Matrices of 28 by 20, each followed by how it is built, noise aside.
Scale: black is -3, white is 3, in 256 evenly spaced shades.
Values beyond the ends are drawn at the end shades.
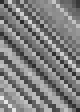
Toeplitz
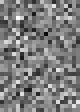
noise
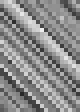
Toeplitz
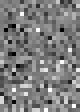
noise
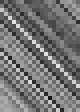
Toeplitz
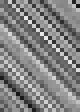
Toeplitz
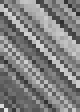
Toeplitz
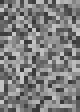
noise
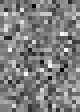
noise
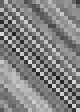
Toeplitz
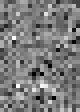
noise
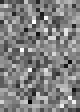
noise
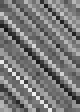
Toeplitz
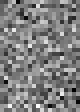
noise
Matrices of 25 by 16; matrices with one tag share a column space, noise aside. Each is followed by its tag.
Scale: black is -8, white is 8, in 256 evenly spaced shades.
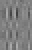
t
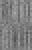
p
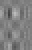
t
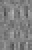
t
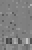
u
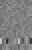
u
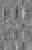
t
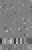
u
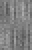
p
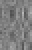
t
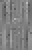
p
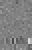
u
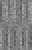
p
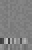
u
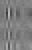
t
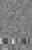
u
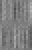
p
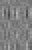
t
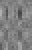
t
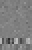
u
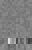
u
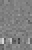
u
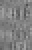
t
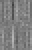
p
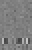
u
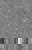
u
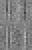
p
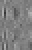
t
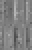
p
